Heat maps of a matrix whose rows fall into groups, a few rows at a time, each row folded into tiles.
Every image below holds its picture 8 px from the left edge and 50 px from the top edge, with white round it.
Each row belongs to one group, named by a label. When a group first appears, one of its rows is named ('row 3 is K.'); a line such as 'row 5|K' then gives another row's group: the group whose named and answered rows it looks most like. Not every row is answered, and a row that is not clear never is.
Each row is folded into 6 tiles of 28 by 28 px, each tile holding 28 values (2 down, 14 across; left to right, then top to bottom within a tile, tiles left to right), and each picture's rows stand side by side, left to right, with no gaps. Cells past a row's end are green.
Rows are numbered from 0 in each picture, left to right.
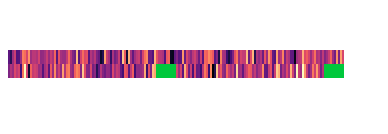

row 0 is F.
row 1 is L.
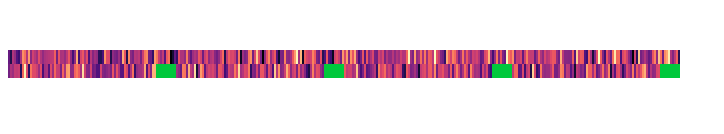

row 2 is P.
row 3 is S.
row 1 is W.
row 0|F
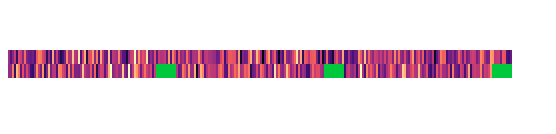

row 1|W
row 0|L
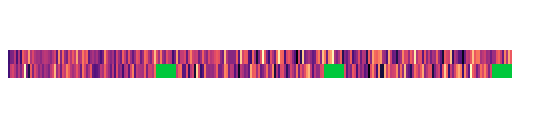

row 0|F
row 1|S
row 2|L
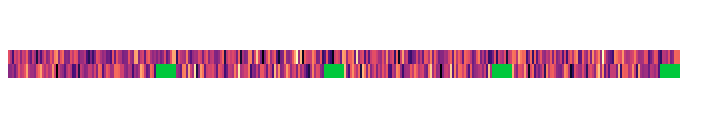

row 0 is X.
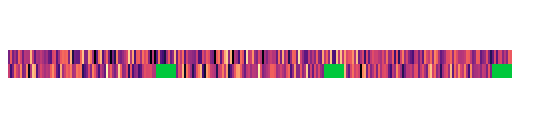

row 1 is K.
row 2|P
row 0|W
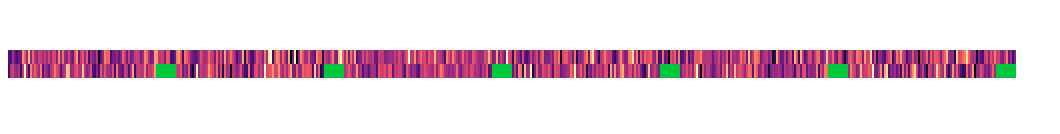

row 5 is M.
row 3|W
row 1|P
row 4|F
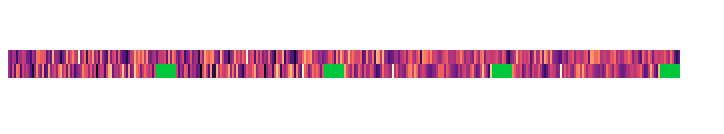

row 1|L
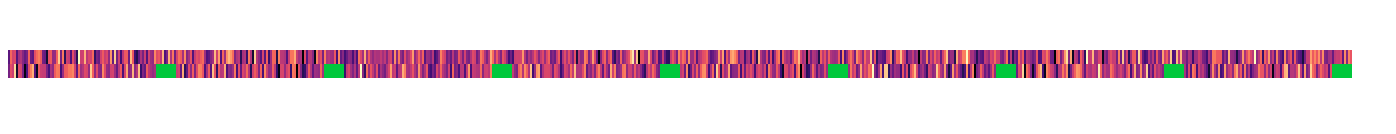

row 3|W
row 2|F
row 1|M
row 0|K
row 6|K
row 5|M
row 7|L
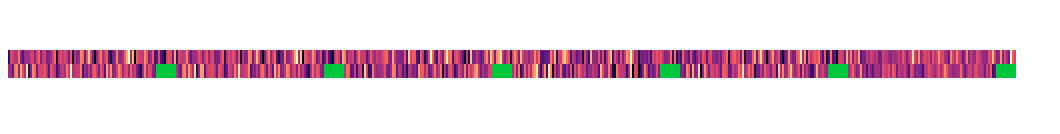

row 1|W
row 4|W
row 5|P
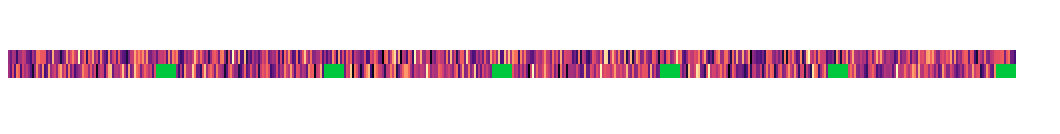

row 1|X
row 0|L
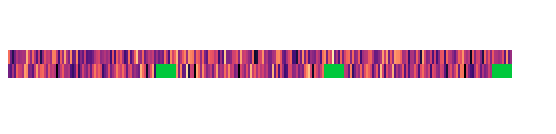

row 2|M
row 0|X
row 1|S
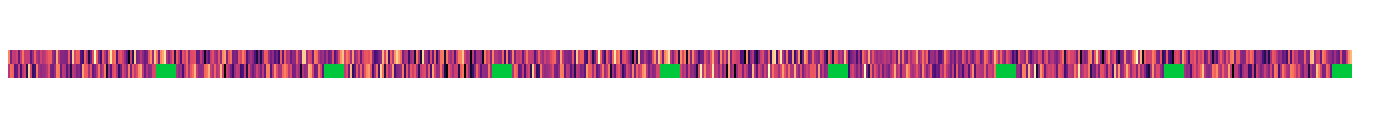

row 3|S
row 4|P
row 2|M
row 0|S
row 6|W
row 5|F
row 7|X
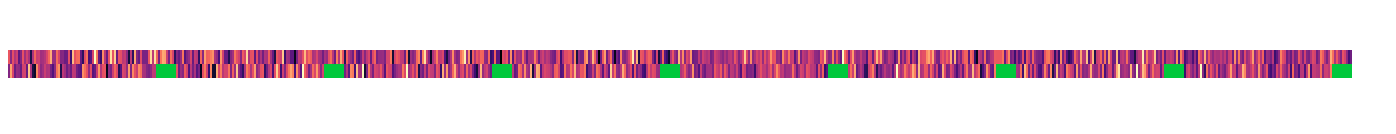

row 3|W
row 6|L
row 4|P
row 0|S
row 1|L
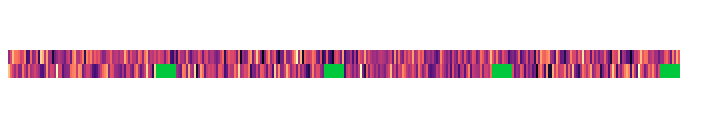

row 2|F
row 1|W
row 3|L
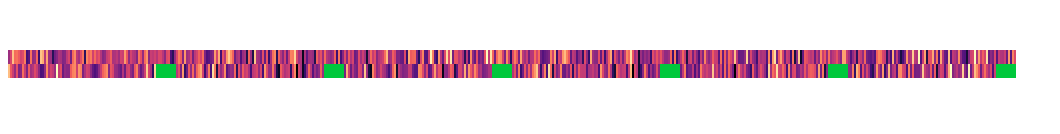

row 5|L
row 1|M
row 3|M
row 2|S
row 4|P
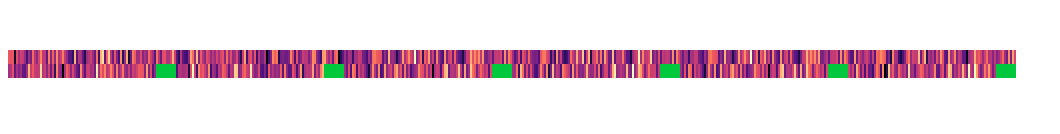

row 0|P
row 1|F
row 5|L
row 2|L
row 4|L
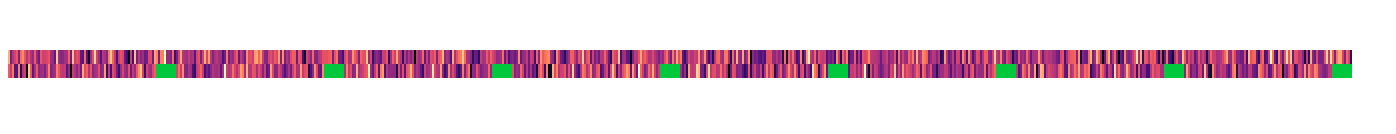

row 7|S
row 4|X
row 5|F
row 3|L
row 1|K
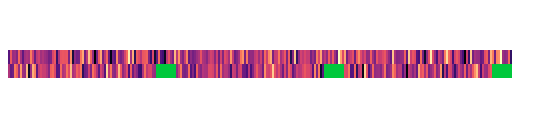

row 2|S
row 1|P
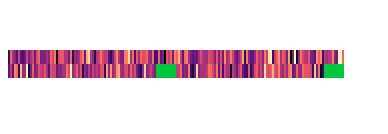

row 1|P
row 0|W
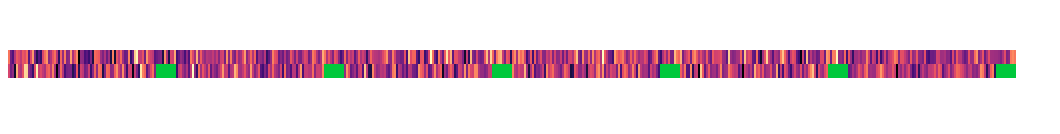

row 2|S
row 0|X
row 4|S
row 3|P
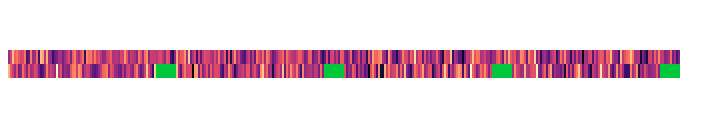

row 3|M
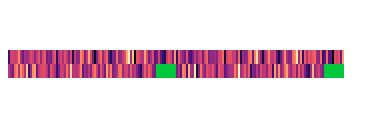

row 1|W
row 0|W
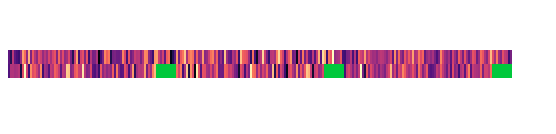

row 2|F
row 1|S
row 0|F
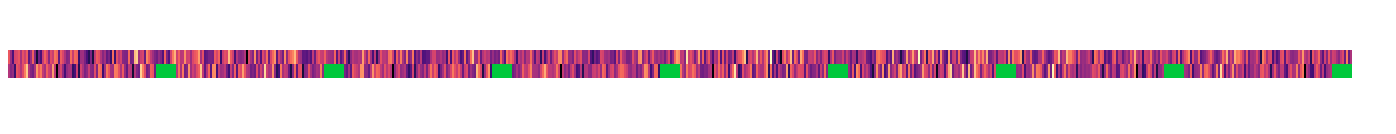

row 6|M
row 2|X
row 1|M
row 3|X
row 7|M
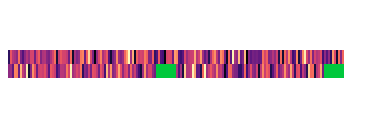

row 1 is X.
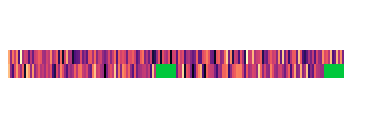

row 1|K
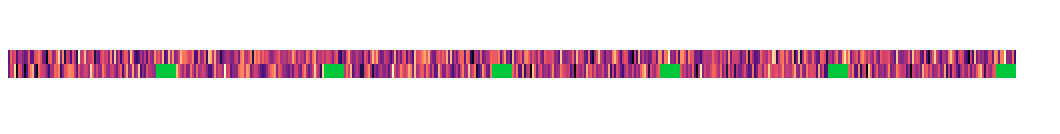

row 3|S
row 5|S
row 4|P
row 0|K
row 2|K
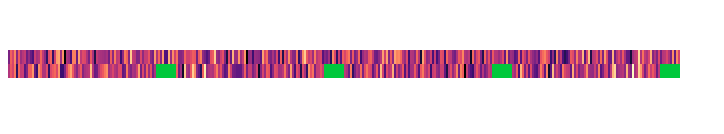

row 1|X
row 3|L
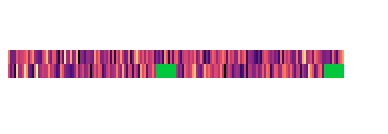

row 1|X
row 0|X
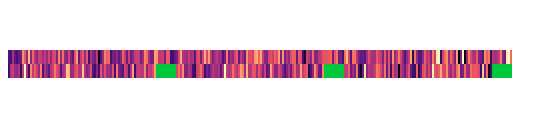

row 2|P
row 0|F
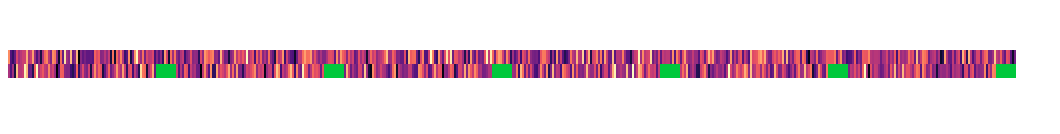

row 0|X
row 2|S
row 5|F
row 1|L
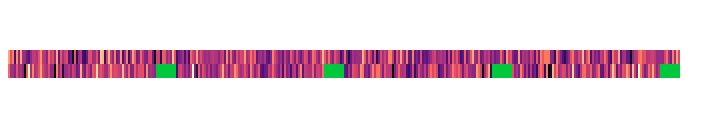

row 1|F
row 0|P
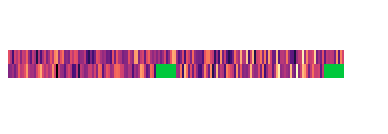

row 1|L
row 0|X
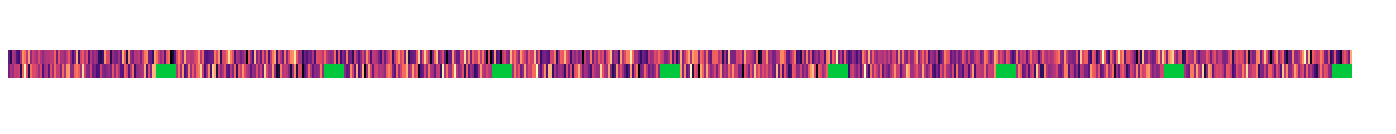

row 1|M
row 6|S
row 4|S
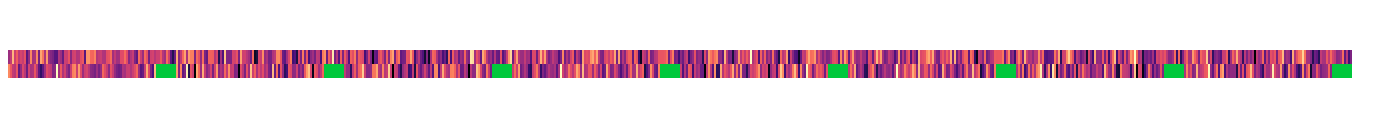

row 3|K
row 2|X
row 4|L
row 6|M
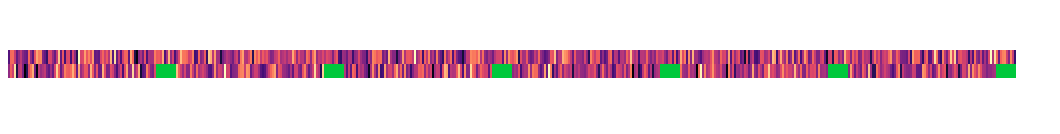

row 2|L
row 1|K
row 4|P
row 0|K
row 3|M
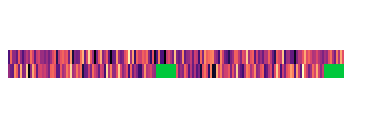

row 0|W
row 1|L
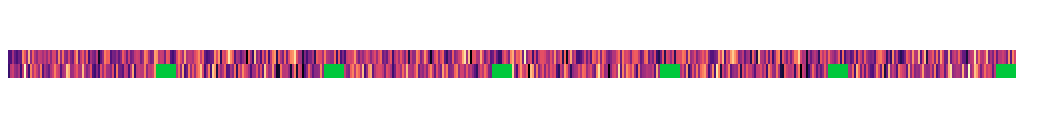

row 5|L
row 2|W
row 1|M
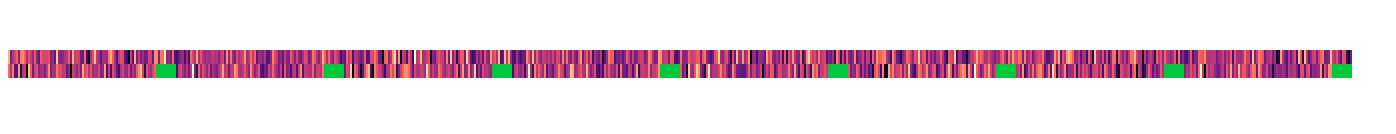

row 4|X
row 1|F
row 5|L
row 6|M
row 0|S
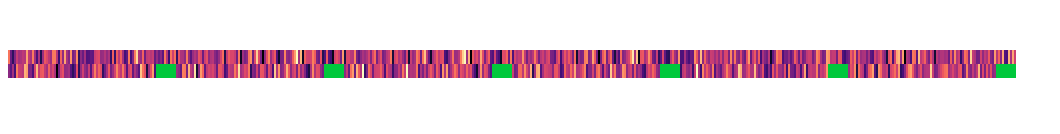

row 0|X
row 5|K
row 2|W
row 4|F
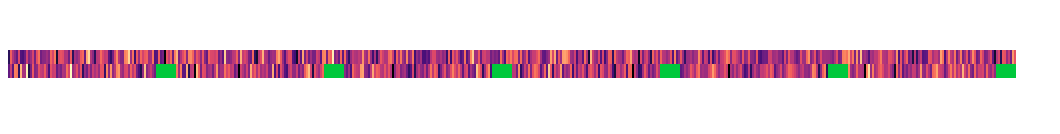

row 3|M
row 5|P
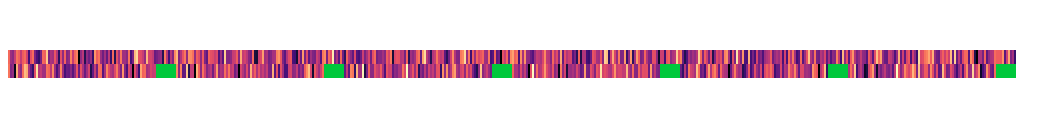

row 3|P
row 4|X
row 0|X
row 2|W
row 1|S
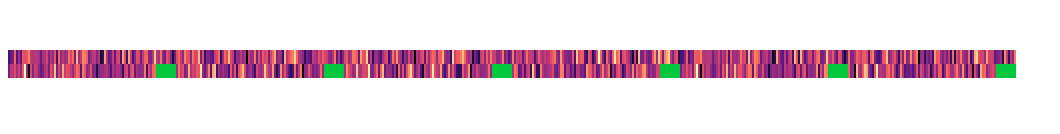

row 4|F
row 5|X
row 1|M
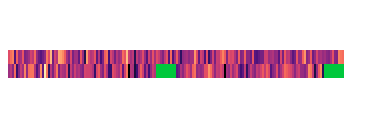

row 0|M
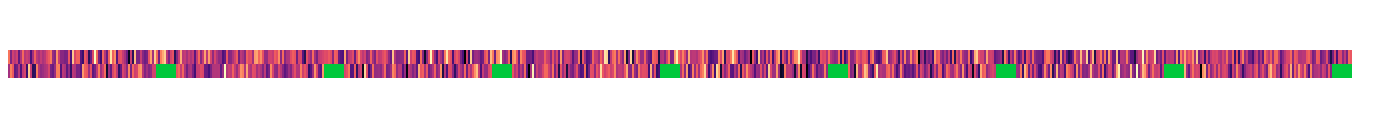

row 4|M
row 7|P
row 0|S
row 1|K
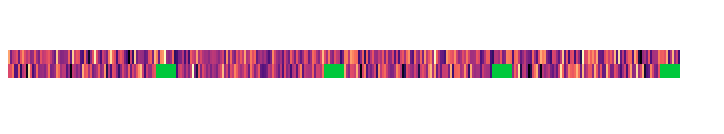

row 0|S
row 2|P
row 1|F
